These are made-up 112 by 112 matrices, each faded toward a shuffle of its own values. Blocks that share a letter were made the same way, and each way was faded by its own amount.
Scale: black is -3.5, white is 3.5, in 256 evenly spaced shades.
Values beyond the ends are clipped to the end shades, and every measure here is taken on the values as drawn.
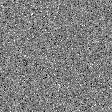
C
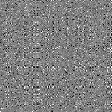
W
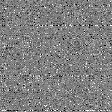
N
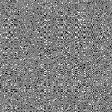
W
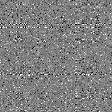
N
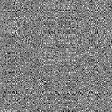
W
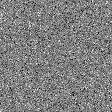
C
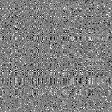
W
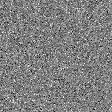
C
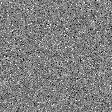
C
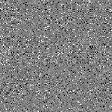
N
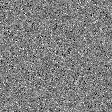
C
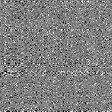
N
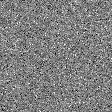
C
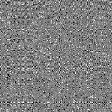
W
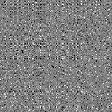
W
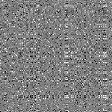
W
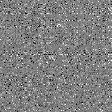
N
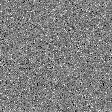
C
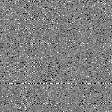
N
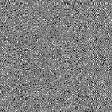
W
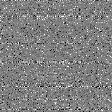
N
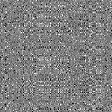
W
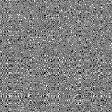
W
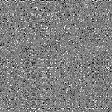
N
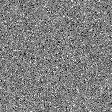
C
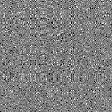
W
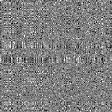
W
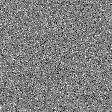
C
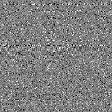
N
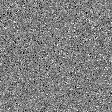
C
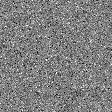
C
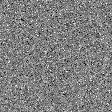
C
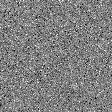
C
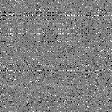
N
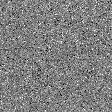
C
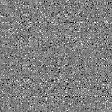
N
